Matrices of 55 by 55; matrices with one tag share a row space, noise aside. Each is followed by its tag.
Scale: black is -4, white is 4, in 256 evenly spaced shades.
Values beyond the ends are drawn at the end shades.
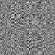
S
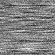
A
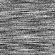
A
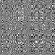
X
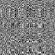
S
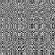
X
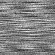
A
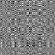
S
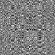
S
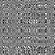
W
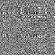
W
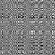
X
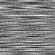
A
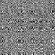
X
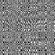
W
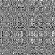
X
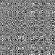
X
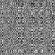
X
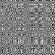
X
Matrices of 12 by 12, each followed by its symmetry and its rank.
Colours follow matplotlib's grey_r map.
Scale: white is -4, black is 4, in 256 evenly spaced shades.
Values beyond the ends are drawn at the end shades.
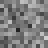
neither, full rank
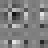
symmetric, rank one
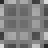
symmetric, rank one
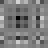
symmetric, rank one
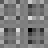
symmetric, rank one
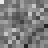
symmetric, full rank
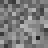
neither, full rank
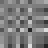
symmetric, rank one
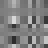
neither, rank one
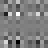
neither, rank one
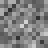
symmetric, full rank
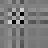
symmetric, rank one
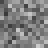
neither, full rank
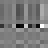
neither, rank one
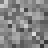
symmetric, full rank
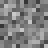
symmetric, full rank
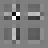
symmetric, rank one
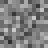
neither, full rank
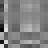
neither, rank one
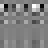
neither, rank one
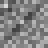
symmetric, full rank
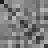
symmetric, full rank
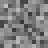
symmetric, full rank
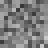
neither, full rank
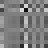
neither, rank one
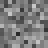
neither, full rank
